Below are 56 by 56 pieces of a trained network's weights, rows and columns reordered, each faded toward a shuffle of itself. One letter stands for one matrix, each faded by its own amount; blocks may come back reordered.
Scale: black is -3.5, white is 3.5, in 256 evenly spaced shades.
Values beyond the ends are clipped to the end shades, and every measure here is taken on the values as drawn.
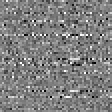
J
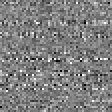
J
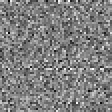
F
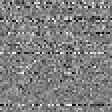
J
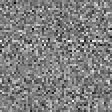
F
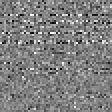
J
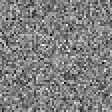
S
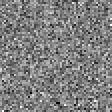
S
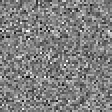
F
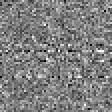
F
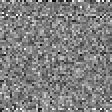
F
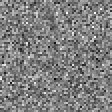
S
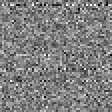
F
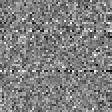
F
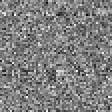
F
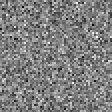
S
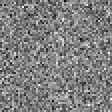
S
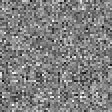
F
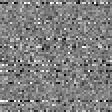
J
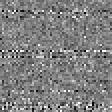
J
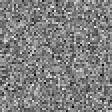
S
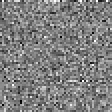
F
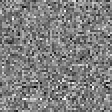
F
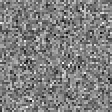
S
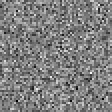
S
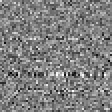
F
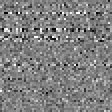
J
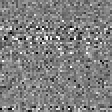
J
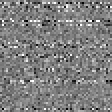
J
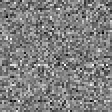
F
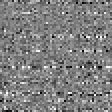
J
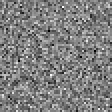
S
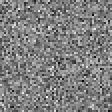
S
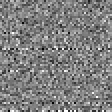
F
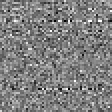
F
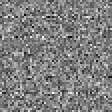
F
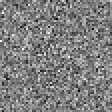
S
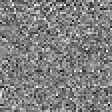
F
